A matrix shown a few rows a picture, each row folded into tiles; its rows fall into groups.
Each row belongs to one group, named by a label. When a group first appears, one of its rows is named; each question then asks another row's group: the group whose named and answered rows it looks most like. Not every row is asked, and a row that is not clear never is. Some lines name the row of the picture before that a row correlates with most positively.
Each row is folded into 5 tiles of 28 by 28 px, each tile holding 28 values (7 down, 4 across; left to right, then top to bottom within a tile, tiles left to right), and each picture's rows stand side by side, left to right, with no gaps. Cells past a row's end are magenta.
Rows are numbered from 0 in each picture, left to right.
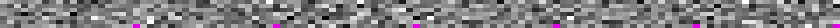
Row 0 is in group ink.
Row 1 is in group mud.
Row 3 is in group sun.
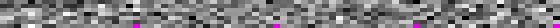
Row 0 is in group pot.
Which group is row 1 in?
ink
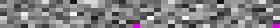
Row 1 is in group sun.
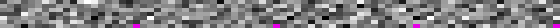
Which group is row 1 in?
sun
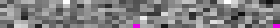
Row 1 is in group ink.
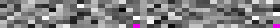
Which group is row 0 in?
sun
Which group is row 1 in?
mud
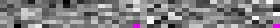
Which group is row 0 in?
pot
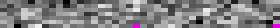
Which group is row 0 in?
pot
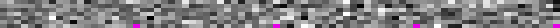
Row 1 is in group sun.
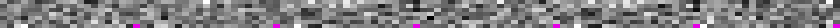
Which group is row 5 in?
mud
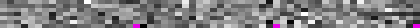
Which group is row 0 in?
ink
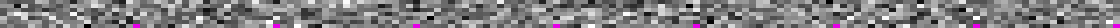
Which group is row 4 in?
pot
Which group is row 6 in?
sun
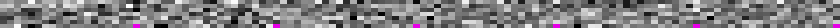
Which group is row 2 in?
ink
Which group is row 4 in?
pot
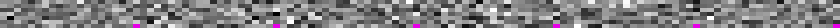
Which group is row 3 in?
ink
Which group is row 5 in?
sun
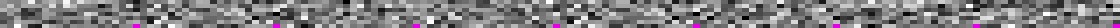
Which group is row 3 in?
mud
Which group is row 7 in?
pot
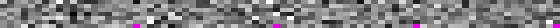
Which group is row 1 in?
mud
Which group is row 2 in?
sun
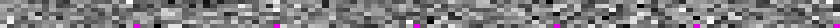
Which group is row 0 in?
mud
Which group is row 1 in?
pot
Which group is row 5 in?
mud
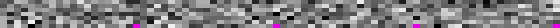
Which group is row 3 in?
pot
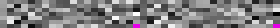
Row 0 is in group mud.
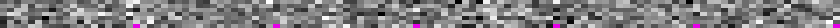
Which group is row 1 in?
mud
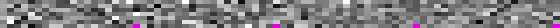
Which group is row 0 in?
mud
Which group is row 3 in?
ink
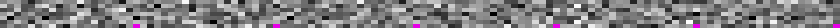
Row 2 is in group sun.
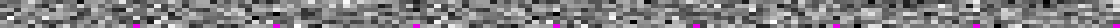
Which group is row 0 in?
sun
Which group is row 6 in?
pot
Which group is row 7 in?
pot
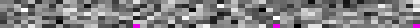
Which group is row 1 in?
sun
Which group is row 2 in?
pot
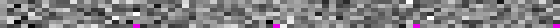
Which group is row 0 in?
mud
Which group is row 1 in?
mud
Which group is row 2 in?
mud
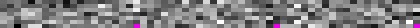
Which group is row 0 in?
pot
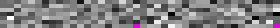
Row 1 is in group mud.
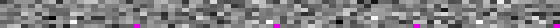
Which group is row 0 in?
ink
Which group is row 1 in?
ink
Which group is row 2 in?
ink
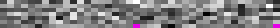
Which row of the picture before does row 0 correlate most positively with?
3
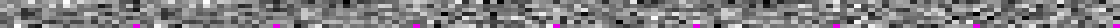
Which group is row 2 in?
pot
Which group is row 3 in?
ink
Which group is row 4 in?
ink
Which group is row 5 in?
pot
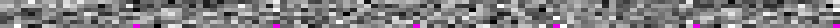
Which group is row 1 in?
pot
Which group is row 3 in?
sun
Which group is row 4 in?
mud
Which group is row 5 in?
pot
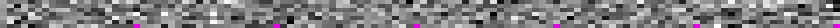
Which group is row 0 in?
mud
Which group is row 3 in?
ink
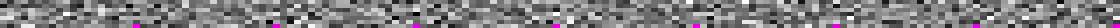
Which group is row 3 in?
mud
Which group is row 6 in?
sun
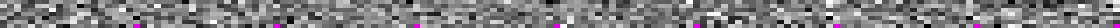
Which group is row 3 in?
ink
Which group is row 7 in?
pot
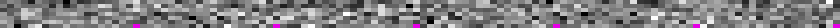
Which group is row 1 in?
ink
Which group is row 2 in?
pot
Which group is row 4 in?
ink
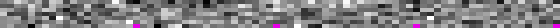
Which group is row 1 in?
pot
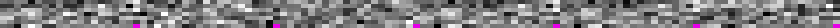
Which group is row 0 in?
pot
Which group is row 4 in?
pot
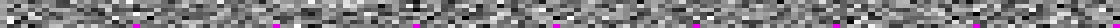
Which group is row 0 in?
mud
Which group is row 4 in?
sun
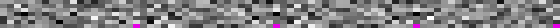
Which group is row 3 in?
sun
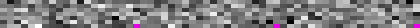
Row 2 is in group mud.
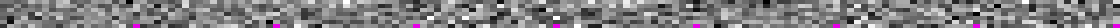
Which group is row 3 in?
sun
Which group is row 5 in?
pot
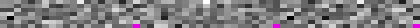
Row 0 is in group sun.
